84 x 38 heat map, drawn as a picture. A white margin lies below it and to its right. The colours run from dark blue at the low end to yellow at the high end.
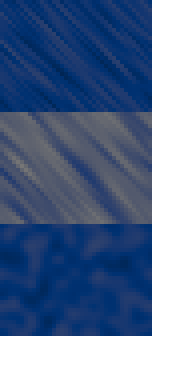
The table splits into 3 rows of 1 panel. Panel 1,1: very low, slanting down to the right, faint in contrast. Panel 2,1: low, slanting down to the right. Panel 3,1: very low, blotchy, faint in contrast.
